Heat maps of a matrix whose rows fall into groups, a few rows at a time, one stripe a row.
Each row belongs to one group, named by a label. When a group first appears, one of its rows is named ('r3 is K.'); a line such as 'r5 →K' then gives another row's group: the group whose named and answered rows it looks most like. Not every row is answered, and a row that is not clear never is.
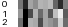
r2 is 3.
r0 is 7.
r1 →3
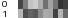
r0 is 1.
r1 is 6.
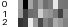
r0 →3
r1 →7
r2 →3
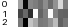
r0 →3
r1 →1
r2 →3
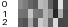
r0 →6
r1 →6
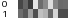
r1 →7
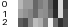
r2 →1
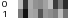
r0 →6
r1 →3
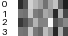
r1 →6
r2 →1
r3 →6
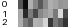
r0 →3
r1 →6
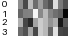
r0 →3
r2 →7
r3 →7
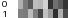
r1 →6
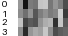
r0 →7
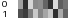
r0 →3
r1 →1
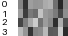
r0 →7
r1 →7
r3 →6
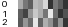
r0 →7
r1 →1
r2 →1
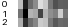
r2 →7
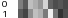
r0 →7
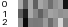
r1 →3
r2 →3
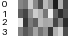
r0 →6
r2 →6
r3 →3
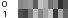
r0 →7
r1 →1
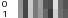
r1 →3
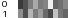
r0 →1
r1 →3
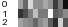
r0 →6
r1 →1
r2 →6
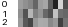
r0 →6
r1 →3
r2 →7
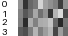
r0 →7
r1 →3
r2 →7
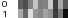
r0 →1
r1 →6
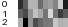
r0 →1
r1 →1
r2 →3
